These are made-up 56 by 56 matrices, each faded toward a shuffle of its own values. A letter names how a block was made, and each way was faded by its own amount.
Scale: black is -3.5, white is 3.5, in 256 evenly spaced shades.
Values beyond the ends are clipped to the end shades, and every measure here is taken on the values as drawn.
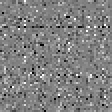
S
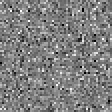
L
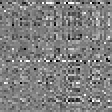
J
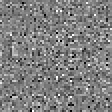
L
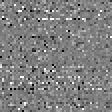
S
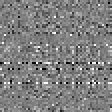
J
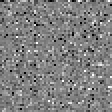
S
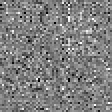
L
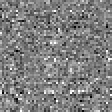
L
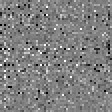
S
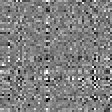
J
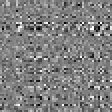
J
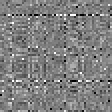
J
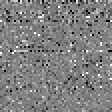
S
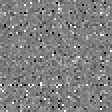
S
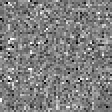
L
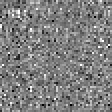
L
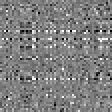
J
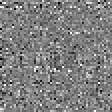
L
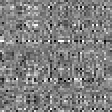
J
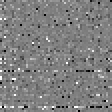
S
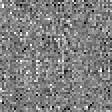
L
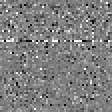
S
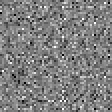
L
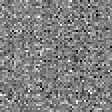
L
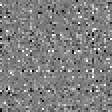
S
